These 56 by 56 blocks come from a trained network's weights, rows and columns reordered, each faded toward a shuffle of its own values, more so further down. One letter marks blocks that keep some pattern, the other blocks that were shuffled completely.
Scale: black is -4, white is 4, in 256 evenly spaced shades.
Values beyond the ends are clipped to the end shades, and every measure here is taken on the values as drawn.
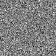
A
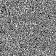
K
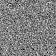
K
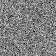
K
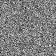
K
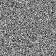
K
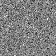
K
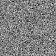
A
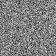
K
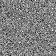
K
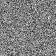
K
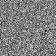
A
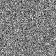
A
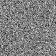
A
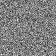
K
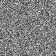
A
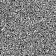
K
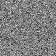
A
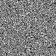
A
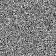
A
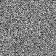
A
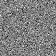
A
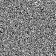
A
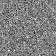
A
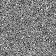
K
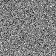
K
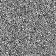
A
